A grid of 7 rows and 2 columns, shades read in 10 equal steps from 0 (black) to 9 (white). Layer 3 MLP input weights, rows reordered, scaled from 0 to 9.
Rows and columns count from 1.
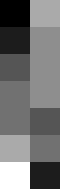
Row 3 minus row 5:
-1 2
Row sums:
6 6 8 9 7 10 10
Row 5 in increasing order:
3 4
